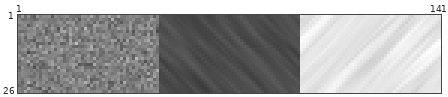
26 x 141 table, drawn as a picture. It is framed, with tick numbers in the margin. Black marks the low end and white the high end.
It is made of 1 by 3 panels. Panel 1,1: middling, fine-grained. Panel 1,2: low, slanting down to the right, faint in contrast. Panel 1,3: very high, slanting up to the right, faint in contrast.
